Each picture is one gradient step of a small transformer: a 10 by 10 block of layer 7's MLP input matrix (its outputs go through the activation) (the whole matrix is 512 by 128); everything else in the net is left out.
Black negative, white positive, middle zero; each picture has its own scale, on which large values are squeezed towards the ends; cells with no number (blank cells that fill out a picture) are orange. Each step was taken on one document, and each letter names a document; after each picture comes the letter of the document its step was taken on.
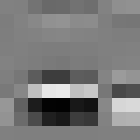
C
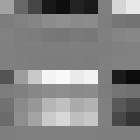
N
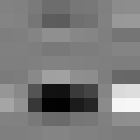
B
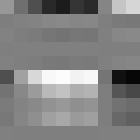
N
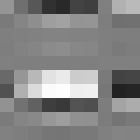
C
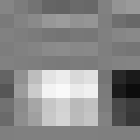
N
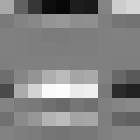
C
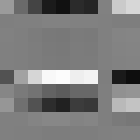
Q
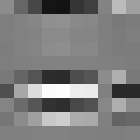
C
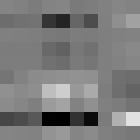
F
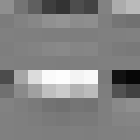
N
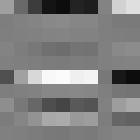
Q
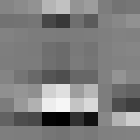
F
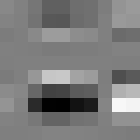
B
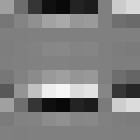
C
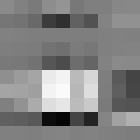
F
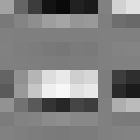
C
